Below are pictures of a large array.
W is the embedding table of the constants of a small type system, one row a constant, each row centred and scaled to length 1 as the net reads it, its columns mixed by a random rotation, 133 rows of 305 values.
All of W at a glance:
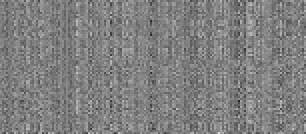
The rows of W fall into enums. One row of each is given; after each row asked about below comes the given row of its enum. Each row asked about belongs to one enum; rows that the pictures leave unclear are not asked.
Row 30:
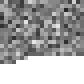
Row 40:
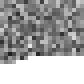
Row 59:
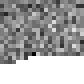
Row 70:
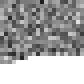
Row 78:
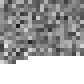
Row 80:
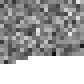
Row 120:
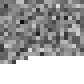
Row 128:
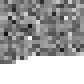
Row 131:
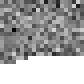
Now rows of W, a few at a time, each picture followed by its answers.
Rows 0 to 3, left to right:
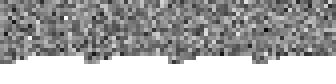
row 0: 128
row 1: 40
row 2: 80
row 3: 131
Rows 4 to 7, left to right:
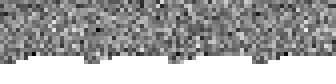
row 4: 59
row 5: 131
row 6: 40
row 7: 59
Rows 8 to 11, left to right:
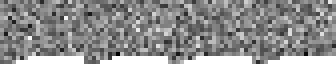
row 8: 128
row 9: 59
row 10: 40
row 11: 80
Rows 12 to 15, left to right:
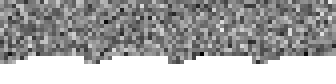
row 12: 40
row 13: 120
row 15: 80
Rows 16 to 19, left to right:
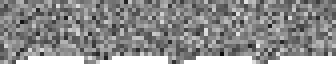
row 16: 120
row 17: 70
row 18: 80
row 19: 78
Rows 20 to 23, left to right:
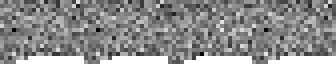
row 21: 131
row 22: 59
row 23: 131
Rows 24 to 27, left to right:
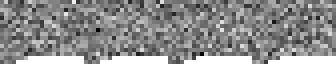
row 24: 30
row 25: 131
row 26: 59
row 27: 120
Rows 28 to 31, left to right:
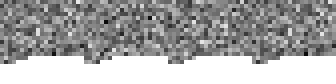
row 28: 80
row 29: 120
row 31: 80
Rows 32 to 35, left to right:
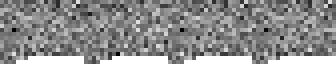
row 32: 131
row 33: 59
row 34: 131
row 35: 131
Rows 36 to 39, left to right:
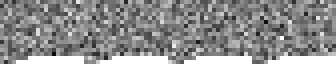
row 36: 80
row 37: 70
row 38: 78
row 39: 128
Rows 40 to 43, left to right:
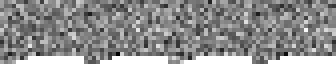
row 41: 59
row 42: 70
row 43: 59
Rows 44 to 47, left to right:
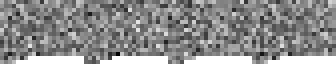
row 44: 40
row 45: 59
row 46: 30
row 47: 40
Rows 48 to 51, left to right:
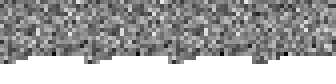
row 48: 80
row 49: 80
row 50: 80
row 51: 59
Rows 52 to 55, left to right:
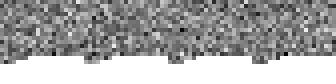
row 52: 80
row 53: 40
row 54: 131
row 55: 59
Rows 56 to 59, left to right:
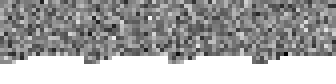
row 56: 70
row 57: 128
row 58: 40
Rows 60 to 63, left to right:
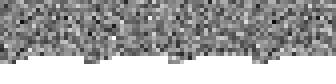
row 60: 120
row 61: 128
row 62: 70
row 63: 120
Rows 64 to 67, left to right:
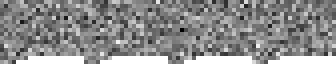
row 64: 120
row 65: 30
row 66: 131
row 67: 78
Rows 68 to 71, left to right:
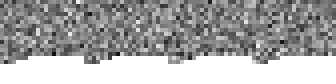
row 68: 80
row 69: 59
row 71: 78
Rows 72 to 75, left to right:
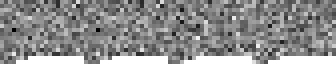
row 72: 131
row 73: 131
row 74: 128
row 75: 78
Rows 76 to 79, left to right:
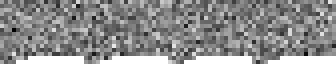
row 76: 131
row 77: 40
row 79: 80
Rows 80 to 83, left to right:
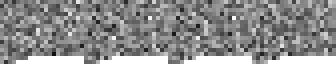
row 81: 128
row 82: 128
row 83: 40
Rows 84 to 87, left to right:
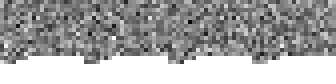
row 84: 78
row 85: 128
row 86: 120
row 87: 40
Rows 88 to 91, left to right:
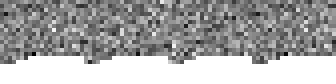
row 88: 59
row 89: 80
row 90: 78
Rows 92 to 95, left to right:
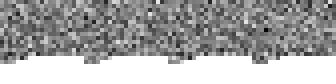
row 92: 40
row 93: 30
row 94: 70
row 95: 131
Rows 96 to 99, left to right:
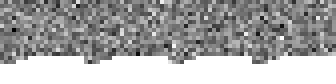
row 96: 131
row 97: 80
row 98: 78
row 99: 128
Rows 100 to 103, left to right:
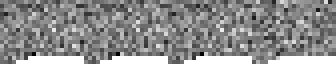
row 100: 59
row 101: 59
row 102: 59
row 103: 30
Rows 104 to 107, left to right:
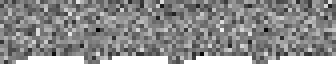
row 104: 80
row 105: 131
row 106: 59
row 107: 131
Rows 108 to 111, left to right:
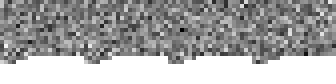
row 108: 78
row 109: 78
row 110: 131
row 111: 80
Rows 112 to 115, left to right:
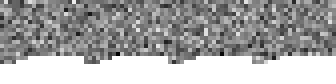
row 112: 30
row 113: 59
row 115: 70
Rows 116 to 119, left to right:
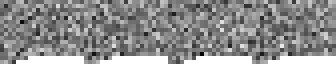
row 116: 120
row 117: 40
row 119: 40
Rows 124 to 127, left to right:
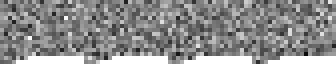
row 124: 128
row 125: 70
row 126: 40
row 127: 80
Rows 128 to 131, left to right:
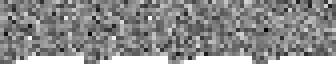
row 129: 128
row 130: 40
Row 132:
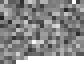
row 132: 30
